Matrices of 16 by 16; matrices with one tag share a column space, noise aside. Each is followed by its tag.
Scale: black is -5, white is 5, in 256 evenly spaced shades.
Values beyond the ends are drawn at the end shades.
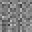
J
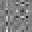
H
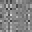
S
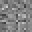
S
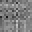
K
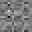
H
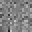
J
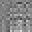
J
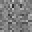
S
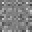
H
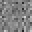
H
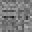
K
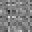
H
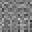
J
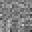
J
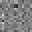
S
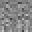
J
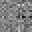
K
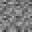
H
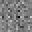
K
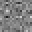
H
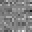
H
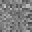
S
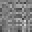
J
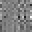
K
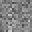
J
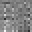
J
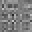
S
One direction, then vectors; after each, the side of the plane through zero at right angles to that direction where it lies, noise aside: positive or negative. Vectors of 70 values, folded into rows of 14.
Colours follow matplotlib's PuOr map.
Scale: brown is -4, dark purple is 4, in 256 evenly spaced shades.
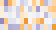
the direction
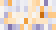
positive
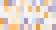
negative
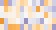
negative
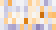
positive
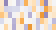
positive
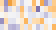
positive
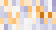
negative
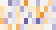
negative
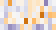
positive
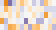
negative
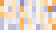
positive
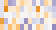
negative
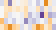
negative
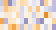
negative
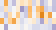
negative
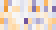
negative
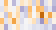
negative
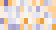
positive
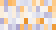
positive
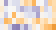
positive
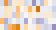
negative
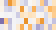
positive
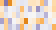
positive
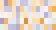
positive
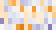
positive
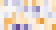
positive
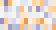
positive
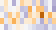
negative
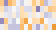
positive
